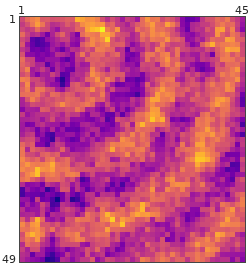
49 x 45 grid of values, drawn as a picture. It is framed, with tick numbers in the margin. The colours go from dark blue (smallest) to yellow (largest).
The ninth with the lowest average is the bottom left. The values follow a bell shape. The field is mottled with small blotches. Rings spread out from the top left.
